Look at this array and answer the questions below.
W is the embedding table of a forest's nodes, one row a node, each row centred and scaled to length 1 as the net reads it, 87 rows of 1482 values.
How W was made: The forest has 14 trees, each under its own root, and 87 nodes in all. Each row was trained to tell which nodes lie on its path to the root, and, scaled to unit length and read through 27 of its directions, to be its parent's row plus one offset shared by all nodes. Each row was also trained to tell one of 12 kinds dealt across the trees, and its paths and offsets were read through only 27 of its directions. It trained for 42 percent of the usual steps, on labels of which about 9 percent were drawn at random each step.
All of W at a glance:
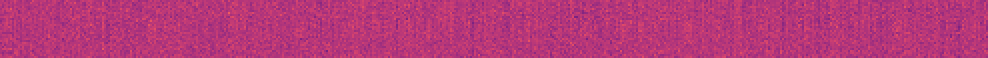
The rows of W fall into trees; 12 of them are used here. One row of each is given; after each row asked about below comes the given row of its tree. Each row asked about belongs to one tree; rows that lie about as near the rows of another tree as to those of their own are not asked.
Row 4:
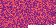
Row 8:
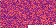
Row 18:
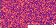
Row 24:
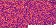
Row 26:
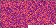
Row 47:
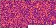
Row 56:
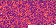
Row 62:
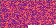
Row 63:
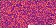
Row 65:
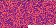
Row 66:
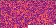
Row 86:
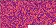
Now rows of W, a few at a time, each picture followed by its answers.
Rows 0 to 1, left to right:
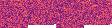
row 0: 18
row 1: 8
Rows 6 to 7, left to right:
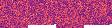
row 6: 56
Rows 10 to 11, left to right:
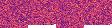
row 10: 8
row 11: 65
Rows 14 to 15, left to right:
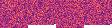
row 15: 18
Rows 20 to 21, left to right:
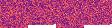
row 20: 62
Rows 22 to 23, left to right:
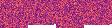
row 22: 18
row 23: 26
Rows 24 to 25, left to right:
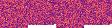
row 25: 47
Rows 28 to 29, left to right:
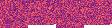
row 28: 65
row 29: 8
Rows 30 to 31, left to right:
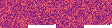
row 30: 63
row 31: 56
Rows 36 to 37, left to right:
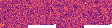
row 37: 63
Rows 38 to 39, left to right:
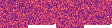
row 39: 56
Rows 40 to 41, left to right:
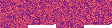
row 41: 56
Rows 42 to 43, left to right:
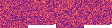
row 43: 56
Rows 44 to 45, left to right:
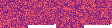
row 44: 8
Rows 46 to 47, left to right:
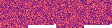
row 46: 8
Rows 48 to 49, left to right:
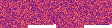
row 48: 65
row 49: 8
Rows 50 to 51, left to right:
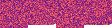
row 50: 86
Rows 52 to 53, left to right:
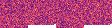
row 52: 56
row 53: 65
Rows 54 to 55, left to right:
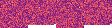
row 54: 56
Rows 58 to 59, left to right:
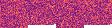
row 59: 26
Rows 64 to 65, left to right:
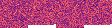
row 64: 8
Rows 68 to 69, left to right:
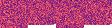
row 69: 63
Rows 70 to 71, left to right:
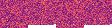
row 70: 8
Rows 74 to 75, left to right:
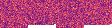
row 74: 63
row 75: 65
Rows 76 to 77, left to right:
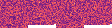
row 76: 62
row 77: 65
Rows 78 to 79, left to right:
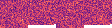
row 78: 65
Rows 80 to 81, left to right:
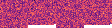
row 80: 65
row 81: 56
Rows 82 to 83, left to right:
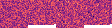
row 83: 63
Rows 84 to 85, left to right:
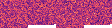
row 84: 63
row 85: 63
